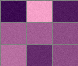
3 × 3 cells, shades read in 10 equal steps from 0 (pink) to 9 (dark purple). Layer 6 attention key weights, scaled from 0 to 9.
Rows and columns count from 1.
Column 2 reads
0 4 7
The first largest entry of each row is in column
1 3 2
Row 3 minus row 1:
-6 7 -3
